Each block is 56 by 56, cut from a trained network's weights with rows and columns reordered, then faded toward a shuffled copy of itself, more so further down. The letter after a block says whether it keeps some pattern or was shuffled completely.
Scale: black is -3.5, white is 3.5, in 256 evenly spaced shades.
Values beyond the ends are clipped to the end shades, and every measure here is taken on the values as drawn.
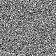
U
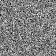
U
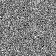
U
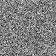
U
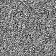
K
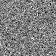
U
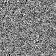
U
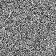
U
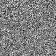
K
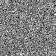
U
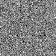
K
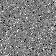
U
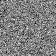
U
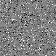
U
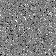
U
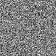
K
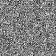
K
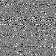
K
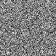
K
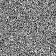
U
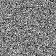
U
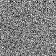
K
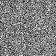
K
